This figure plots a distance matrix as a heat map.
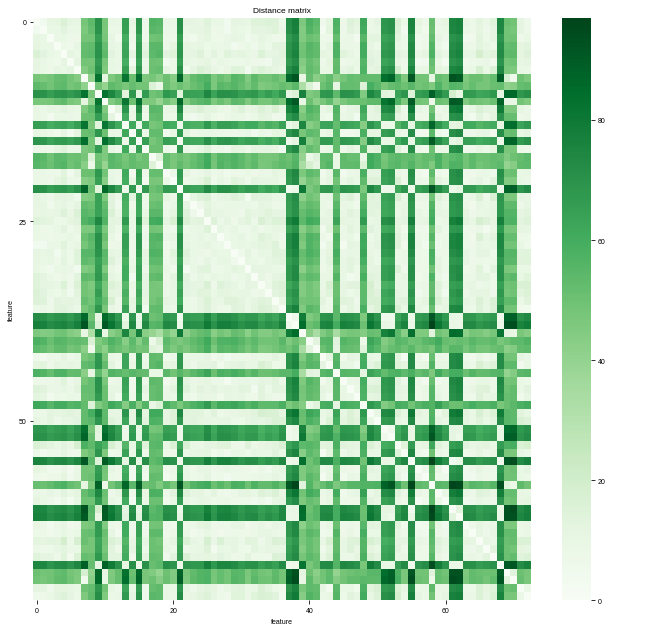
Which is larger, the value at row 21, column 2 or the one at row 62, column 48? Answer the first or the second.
the first
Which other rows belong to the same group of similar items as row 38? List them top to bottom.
9, 13, 15, 21, 37, 51, 52, 55, 61, 62, 68
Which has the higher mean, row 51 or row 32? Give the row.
51
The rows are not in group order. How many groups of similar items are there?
4
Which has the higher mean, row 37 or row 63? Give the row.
37
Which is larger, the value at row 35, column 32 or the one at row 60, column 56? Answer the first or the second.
the first
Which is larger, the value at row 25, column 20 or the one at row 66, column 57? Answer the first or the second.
the first
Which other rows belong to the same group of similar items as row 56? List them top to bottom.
0, 1, 2, 3, 4, 5, 6, 11, 12, 14, 16, 19, 20, 22, 23, 24, 25, 26, 27, 28, 29, 30, 31, 32, 33, 34, 35, 36, 42, 43, 45, 46, 47, 49, 50, 53, 54, 57, 59, 60, 63, 64, 65, 66, 67, 71, 72
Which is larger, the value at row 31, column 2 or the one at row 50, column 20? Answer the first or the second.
the second
